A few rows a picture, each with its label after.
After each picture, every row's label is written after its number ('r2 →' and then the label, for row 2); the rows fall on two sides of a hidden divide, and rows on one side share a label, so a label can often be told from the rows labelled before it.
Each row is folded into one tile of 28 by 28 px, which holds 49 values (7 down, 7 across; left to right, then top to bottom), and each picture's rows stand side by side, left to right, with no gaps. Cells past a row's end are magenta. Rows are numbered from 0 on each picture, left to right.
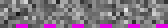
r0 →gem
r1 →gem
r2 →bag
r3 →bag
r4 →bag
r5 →bag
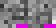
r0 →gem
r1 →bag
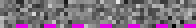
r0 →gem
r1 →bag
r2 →bag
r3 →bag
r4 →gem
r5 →bag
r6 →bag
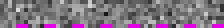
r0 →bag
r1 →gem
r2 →bag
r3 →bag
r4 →gem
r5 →gem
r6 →bag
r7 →gem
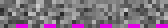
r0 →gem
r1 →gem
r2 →bag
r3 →bag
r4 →gem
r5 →bag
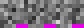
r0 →bag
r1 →bag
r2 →gem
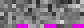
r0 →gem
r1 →gem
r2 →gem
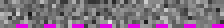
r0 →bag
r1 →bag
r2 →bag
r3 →gem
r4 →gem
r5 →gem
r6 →gem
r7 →bag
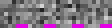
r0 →bag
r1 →bag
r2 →gem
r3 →gem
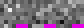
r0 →gem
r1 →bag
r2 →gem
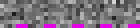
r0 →gem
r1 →gem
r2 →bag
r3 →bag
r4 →bag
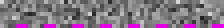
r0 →bag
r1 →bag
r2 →bag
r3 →bag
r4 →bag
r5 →bag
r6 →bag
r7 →bag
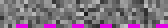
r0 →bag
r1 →bag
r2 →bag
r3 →bag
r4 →bag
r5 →bag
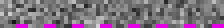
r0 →bag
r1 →bag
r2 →bag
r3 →gem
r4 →gem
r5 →bag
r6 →gem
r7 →bag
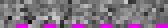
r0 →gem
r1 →bag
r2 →gem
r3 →gem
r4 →bag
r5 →gem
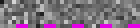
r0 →gem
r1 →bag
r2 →gem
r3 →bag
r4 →bag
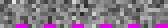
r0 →bag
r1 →gem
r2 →gem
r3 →gem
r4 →gem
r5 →gem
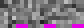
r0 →bag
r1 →bag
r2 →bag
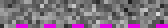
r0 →gem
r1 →bag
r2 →gem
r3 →gem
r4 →gem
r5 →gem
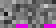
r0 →gem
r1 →bag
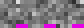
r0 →bag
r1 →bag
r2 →gem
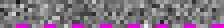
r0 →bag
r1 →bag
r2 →gem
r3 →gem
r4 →gem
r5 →bag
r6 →bag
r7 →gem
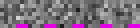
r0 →bag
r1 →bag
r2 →bag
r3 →bag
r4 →bag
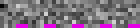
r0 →bag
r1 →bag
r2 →gem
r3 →bag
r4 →gem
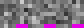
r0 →bag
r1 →bag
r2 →bag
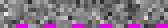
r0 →bag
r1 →bag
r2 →gem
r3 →gem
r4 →gem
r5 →bag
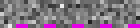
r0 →gem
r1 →gem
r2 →gem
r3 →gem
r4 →gem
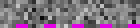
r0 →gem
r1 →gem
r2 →bag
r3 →gem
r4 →gem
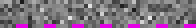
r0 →bag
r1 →bag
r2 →bag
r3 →bag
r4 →gem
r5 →gem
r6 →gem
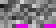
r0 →gem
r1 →bag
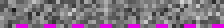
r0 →bag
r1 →bag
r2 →bag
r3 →bag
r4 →gem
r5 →gem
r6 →bag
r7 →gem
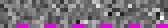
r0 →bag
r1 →bag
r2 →gem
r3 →gem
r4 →gem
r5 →gem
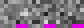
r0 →bag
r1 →gem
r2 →gem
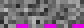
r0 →bag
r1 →gem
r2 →bag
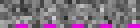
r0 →gem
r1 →bag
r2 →bag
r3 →gem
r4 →bag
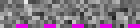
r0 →gem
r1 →gem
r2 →gem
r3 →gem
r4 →bag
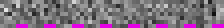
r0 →gem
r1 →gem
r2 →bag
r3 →bag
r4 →bag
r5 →bag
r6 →gem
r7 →bag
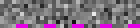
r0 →gem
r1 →bag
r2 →bag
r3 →gem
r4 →gem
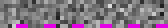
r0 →gem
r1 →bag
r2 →bag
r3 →bag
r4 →gem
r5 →gem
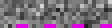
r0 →gem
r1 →gem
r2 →gem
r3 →gem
